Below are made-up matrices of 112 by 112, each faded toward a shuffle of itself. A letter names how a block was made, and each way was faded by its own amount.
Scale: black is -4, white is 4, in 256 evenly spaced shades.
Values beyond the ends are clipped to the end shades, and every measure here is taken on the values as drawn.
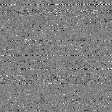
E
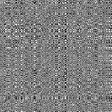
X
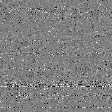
E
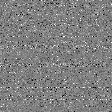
E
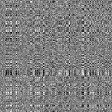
X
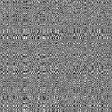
X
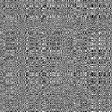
X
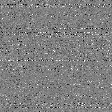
E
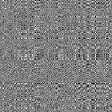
X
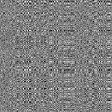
X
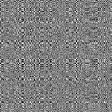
X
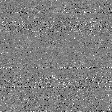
E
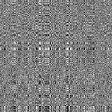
X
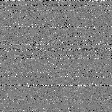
E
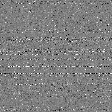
E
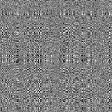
X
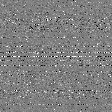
E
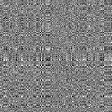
X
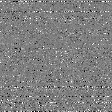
E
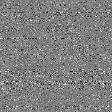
E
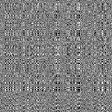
X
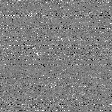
E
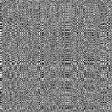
X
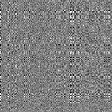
X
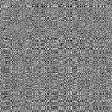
X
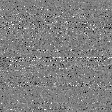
E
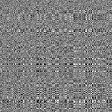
X
